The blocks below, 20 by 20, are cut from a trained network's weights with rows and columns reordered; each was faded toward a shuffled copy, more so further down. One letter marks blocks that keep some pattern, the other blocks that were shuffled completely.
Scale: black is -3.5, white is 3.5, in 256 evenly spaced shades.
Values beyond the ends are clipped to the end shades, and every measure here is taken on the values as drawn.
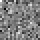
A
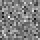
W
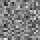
W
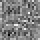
W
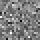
A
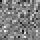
A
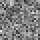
A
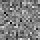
A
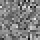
W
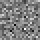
A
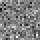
A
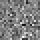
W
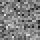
A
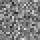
A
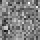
W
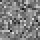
A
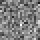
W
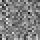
W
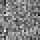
W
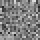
W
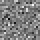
A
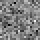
A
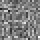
W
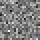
A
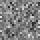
A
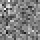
W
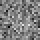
A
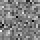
A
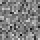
A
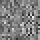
W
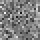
A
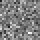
A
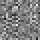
W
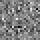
W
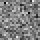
A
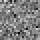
A
